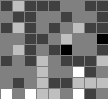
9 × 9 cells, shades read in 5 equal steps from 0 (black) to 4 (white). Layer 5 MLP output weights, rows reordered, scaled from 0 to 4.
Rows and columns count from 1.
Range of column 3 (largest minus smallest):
3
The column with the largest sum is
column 7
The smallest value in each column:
1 1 1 1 1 0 1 1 0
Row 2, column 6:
1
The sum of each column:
17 19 14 20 15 14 23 14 14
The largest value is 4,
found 4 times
